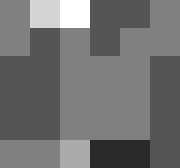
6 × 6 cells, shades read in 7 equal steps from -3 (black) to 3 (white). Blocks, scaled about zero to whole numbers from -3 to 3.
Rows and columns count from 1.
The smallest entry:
-2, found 2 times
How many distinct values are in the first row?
4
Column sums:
-3 -2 4 -4 -3 -4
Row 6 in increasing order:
-2 -2 -1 0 0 1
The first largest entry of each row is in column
3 1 3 3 3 3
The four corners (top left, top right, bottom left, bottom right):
0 0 0 -1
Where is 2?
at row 1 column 2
